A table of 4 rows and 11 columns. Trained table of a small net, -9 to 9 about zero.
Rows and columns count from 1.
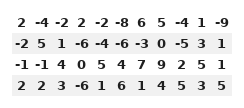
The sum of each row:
-13 -16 35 26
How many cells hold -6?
3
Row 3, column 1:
-1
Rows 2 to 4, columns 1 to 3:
-2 5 1 / -1 -1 4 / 2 2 3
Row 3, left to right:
-1 -1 4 0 5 4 7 9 2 5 1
